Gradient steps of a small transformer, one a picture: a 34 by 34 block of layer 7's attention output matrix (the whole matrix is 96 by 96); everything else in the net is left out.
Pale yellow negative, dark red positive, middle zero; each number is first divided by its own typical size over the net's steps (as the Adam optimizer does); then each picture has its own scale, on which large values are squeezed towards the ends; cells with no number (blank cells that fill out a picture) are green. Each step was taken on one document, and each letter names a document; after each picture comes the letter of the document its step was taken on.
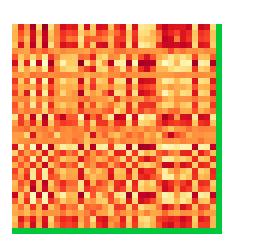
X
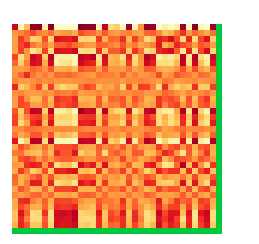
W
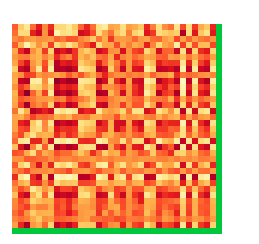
W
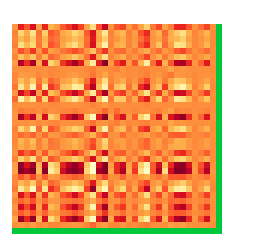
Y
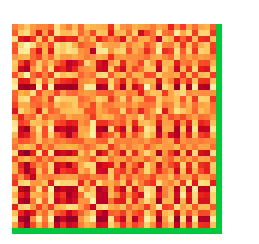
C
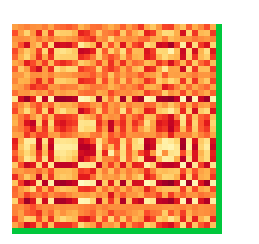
W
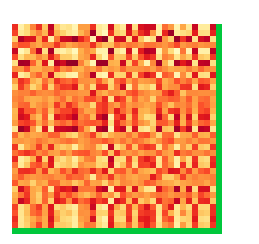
C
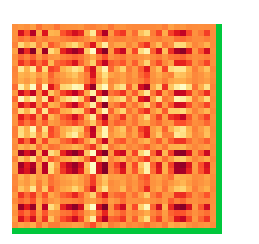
Y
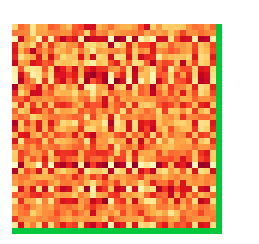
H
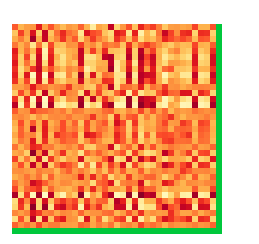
X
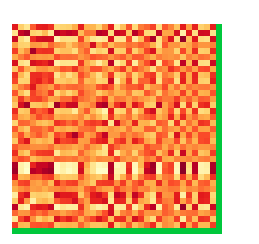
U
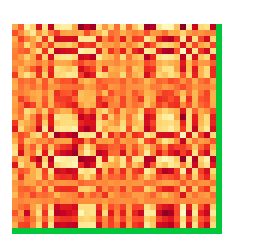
W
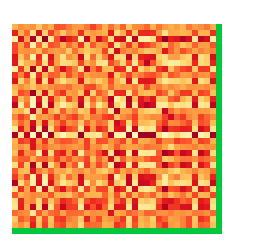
X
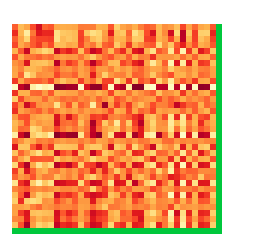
U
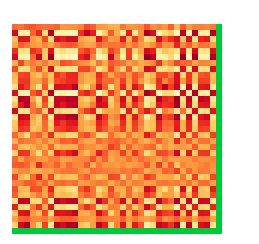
C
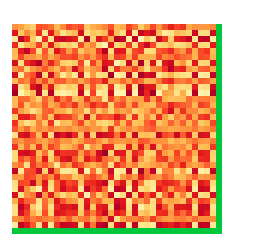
H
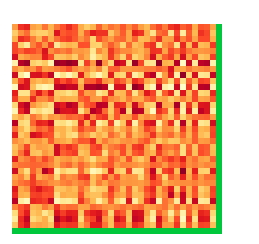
U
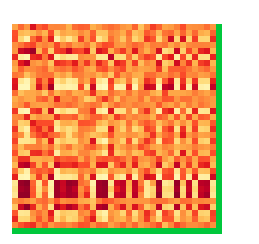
C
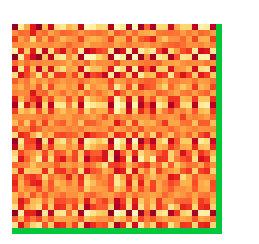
H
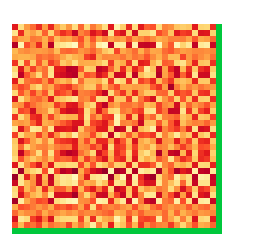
C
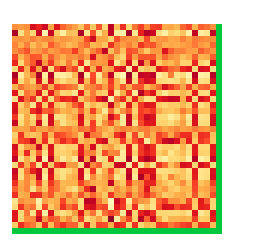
H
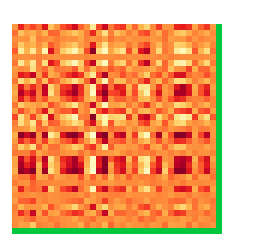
Y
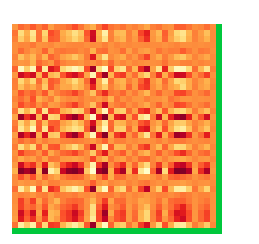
Y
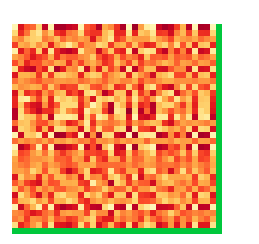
H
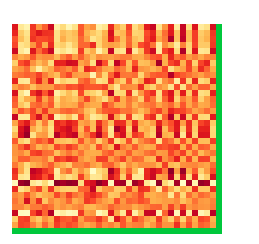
U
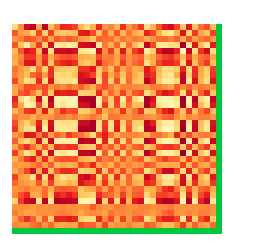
W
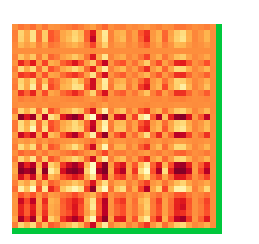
Y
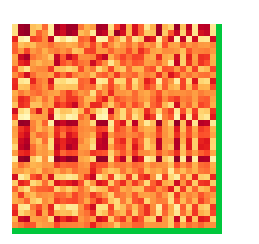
C
